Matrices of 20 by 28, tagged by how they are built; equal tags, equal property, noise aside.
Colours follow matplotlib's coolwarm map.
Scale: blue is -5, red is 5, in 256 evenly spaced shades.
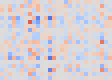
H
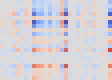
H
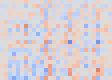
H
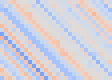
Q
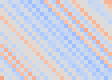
Q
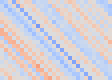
Q
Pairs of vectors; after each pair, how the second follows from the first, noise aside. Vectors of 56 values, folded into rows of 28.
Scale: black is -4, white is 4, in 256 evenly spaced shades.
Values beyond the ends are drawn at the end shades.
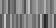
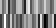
scaled up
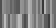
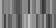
sign-scrambled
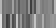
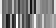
scaled up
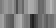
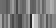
sign-scrambled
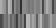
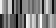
scaled up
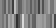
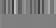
partly zeroed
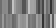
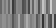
sign-scrambled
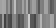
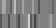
partly zeroed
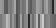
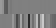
partly zeroed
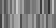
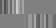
partly zeroed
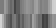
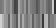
sign-scrambled
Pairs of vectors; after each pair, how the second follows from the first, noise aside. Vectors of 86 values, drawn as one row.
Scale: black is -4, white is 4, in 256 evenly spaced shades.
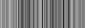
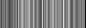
negated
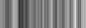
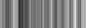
copied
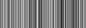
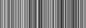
copied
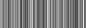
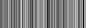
negated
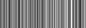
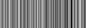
negated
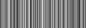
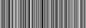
negated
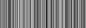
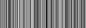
copied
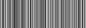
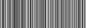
copied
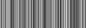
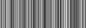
copied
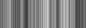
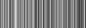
shuffled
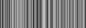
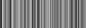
shuffled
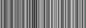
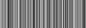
shuffled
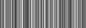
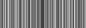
shuffled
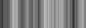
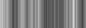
negated
